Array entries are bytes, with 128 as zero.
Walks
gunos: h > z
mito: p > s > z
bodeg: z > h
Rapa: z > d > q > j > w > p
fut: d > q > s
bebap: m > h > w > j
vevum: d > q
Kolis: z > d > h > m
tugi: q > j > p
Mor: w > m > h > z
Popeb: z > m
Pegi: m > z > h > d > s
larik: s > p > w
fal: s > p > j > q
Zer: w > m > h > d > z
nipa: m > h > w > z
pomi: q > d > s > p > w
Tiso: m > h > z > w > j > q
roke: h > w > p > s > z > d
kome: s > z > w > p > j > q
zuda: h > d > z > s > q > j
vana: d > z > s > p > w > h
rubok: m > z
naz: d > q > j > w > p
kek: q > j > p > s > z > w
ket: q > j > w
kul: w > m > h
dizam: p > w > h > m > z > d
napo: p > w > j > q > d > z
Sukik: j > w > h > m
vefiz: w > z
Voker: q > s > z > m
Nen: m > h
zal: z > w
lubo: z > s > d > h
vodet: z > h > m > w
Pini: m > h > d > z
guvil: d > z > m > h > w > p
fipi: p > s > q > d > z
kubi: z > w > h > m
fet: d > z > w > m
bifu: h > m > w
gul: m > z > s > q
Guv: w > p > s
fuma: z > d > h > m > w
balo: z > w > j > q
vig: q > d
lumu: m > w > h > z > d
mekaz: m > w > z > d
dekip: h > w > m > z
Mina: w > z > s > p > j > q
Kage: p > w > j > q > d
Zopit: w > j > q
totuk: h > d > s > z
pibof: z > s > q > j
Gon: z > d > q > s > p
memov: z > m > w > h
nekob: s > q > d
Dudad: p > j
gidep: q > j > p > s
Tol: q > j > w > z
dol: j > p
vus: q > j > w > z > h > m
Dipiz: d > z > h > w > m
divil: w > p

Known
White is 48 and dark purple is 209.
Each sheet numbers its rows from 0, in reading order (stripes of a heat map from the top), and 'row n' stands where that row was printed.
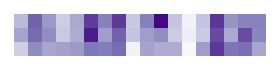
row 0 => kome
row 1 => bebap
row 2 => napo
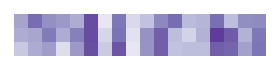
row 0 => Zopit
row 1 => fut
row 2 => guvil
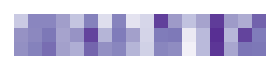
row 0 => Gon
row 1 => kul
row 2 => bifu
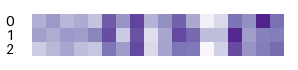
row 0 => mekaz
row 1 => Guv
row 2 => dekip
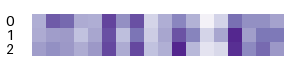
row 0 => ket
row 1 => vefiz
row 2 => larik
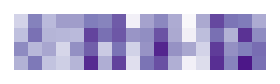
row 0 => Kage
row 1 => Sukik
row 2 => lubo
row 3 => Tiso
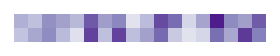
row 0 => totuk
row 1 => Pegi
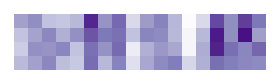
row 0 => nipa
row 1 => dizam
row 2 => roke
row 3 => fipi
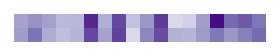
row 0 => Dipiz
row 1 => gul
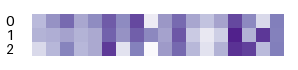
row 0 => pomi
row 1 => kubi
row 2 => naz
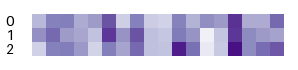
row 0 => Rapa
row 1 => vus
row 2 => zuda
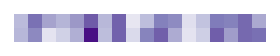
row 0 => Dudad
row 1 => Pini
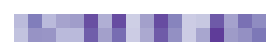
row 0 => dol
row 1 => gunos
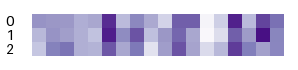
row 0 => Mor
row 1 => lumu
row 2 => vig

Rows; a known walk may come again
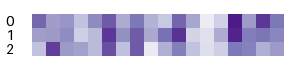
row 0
memov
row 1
fet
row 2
tugi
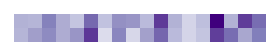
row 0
Kolis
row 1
vevum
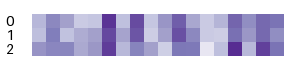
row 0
rubok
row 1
dol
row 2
kul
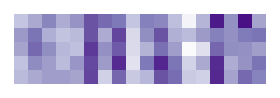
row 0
dizam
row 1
gul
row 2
Tol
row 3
Mina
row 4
divil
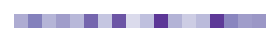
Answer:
fal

